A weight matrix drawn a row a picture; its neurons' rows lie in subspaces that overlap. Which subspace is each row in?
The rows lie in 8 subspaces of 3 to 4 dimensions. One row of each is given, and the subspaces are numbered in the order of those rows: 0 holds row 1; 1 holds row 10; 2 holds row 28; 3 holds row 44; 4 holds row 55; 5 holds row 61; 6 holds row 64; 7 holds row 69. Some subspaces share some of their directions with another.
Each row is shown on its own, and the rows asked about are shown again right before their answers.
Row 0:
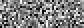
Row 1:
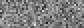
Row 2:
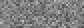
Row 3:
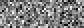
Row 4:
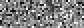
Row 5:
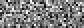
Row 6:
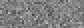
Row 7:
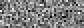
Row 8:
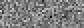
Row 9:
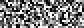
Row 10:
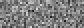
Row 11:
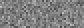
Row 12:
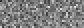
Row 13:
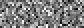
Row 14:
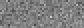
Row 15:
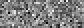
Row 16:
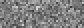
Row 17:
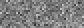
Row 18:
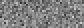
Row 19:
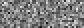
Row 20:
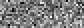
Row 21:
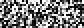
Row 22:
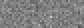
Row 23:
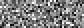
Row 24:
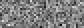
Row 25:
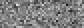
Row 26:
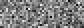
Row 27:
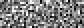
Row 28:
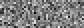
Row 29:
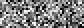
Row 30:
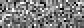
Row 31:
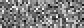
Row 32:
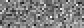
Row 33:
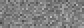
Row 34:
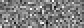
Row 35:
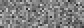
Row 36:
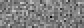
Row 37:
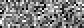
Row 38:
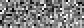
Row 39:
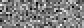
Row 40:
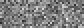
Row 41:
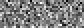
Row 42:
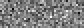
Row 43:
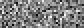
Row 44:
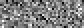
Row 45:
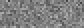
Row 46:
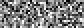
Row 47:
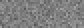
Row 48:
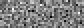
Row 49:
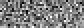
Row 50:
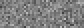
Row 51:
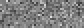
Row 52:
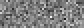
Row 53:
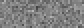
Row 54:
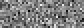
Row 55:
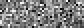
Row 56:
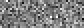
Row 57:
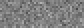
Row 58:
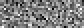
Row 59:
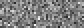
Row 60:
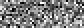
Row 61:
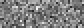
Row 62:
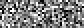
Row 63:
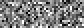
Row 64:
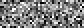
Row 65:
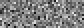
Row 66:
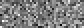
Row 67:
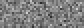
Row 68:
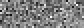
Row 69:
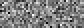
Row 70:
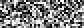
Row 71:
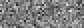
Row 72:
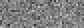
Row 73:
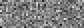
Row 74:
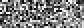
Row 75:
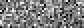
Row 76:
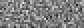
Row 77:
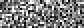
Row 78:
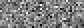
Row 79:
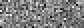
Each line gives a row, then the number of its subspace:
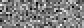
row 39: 6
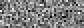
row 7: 1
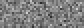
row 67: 7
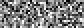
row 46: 7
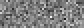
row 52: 2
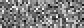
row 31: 1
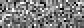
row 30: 7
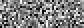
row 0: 0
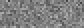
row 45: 7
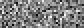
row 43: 1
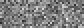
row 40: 5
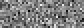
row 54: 1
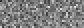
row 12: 3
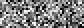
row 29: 0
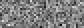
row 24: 3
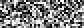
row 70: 7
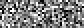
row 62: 1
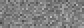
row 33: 5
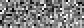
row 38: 4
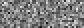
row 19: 7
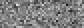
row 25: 5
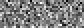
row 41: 7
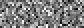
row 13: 7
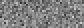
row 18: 0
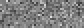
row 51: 3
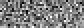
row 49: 3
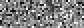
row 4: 2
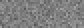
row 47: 3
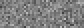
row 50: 2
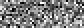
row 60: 6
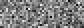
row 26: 4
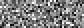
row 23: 2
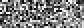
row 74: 6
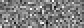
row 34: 0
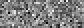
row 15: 7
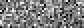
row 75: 4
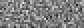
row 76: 3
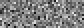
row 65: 2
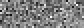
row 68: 6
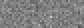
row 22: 1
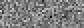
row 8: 1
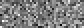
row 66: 3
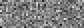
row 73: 6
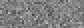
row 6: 7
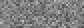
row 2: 5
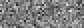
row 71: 5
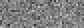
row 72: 2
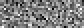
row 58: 3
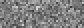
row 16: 5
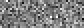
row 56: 1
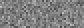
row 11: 2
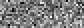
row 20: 6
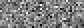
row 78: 4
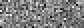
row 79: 6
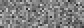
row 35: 4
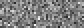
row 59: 2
